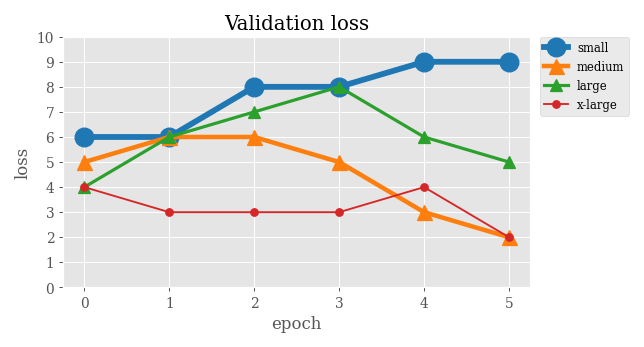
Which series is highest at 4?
small
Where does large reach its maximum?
3
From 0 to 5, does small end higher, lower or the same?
higher
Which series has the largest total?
small
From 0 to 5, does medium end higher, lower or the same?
lower
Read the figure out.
Title: Validation loss
x-axis: epoch, ticks 0 1 2 3 4 5
y-axis: loss, ticks 0 1 2 3 4 5 6 7 8 9 10
Legend: small, medium, large, x-large
Values:
small: 6 6 8 8 9 9
medium: 5 6 6 5 3 2
large: 4 6 7 8 6 5
x-large: 4 3 3 3 4 2
